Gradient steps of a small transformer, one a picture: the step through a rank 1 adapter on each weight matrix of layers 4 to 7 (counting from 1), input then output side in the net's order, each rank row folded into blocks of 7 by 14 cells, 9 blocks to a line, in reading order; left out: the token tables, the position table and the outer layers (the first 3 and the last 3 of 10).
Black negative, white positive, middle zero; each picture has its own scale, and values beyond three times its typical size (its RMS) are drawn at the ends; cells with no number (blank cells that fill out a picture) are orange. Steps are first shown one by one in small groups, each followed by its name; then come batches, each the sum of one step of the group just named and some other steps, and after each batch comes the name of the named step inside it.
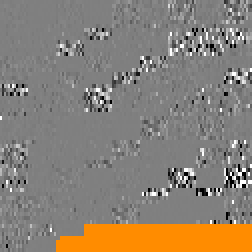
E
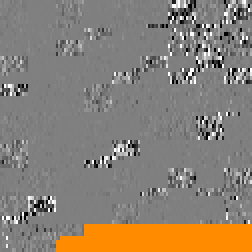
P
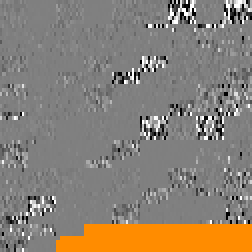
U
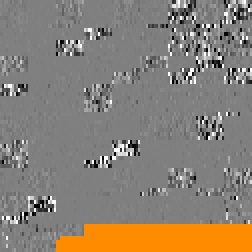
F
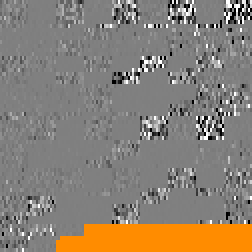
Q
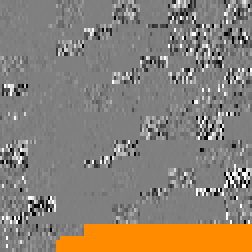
P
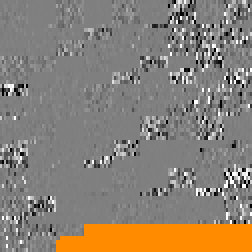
P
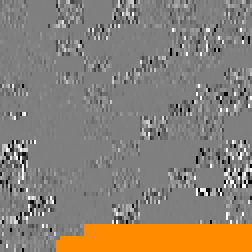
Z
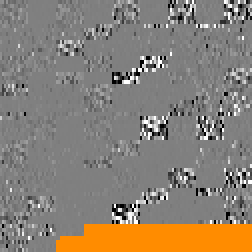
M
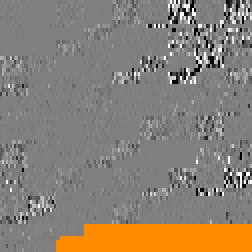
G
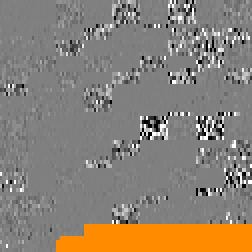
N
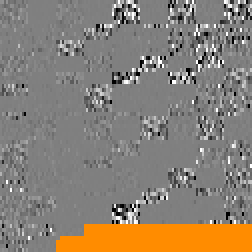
M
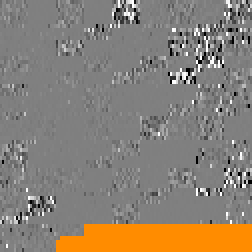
Z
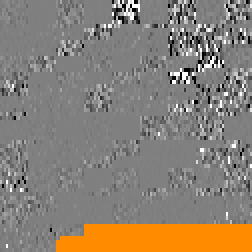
G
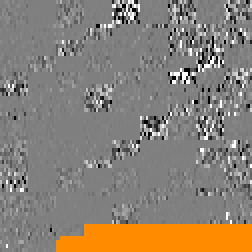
N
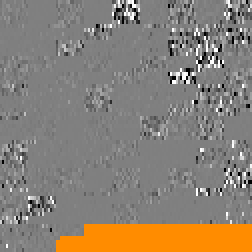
Z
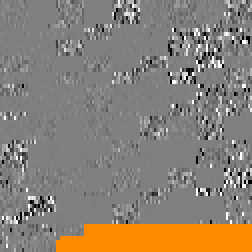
Z
